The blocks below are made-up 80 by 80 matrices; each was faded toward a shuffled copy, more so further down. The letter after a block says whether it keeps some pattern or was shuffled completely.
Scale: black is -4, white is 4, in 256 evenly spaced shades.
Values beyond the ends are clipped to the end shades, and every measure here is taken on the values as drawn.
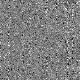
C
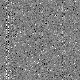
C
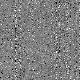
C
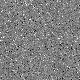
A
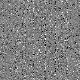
C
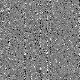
C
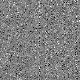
C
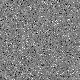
A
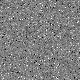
A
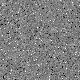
A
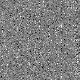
C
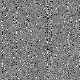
C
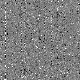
C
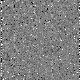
C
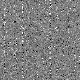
C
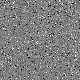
A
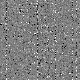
C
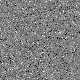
A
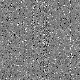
C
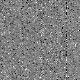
C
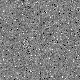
A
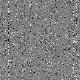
C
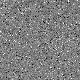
A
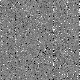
C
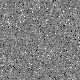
A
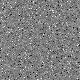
A
